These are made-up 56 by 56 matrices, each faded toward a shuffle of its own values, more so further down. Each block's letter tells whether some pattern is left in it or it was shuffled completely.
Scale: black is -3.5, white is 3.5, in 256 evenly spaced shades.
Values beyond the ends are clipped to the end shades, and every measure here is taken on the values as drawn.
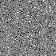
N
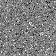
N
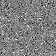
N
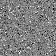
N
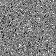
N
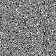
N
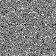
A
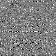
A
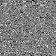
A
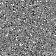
N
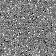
N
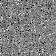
N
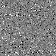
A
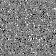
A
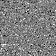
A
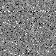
A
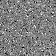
N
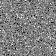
N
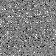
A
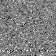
A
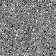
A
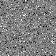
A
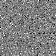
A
